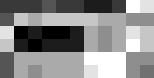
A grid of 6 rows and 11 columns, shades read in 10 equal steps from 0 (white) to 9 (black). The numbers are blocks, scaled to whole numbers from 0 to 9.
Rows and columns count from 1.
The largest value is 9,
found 4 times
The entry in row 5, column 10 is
4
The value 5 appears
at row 6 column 11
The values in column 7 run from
0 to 8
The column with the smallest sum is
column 10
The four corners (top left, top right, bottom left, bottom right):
7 1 6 5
